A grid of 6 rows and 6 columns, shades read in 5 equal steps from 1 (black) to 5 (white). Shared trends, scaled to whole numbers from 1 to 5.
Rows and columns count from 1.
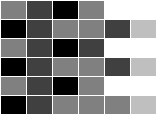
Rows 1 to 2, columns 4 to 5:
3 5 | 3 2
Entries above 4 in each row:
2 0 2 0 2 0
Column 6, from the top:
5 4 5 4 5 4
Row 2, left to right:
1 2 3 3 2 4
